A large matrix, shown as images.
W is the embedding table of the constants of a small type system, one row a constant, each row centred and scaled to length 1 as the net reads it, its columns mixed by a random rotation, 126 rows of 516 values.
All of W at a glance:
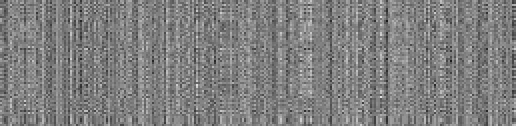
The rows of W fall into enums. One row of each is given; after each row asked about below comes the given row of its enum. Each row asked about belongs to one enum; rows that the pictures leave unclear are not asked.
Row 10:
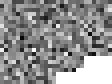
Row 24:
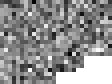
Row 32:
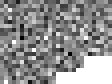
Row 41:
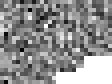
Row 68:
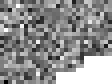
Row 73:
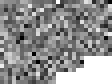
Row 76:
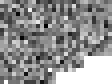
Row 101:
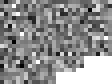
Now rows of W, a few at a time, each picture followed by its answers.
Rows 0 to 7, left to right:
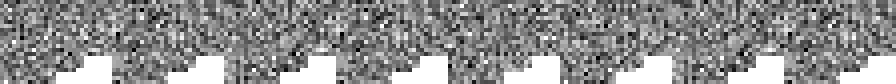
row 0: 32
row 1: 41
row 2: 24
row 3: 41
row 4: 101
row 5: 76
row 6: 24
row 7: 41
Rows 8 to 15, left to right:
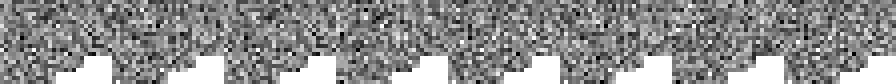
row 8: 10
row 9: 76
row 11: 41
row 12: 32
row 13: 76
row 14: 68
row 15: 32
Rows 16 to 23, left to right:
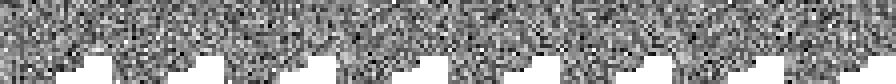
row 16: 24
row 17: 32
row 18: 76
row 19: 73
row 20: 10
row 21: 10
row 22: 73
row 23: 41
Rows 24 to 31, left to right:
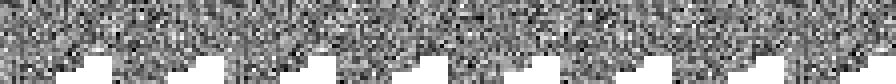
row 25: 41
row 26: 24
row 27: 68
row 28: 101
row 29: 41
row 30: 68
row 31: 24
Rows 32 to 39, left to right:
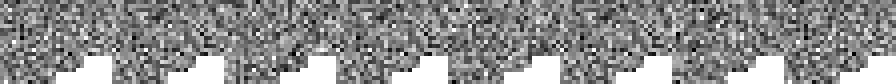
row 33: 10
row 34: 24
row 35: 10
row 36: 68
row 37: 10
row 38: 41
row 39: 32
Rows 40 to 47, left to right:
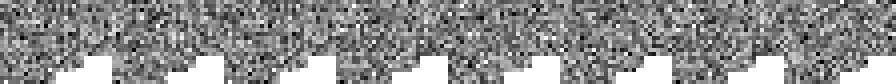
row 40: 76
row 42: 76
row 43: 68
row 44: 101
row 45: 10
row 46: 68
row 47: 73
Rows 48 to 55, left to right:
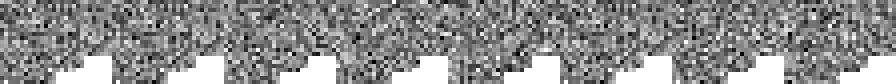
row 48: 76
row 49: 76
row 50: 10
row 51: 73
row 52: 24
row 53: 76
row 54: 32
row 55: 41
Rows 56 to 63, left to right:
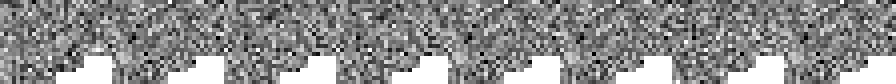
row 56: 24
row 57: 73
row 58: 10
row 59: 10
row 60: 73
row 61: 73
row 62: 32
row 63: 73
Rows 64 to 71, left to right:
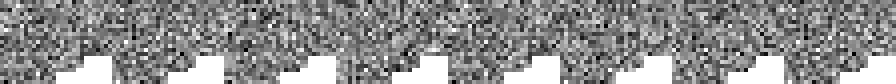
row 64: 68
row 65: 32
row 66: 41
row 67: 24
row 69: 76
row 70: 10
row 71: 32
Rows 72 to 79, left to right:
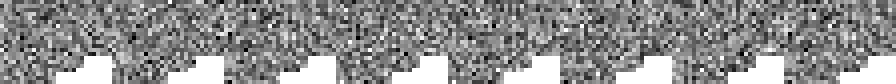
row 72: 10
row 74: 41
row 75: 32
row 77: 68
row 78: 24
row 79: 41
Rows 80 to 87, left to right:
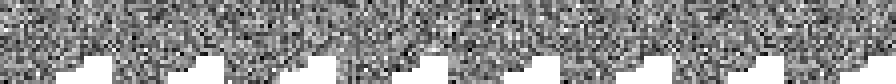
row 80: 68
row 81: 10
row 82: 76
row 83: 24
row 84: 41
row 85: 68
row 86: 10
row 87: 68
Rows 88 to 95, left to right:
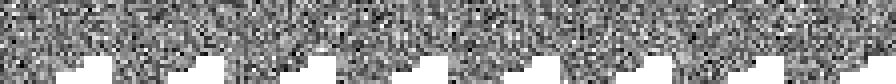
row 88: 101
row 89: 10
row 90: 24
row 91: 41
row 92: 41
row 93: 32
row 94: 73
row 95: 68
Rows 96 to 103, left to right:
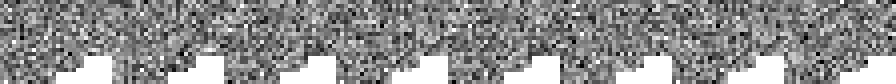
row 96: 32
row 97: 24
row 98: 68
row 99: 76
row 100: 68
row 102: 76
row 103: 73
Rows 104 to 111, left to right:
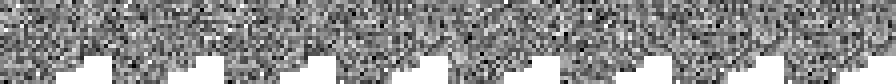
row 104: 68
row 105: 101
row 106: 68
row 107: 76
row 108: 73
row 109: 41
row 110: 76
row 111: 76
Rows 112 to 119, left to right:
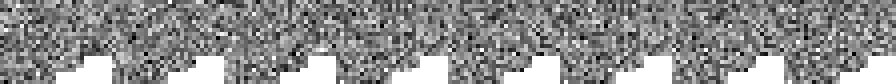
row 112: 68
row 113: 73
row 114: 24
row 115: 76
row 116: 10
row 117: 76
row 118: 10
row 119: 32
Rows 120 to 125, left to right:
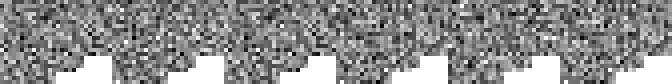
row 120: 10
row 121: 32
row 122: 10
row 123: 76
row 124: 101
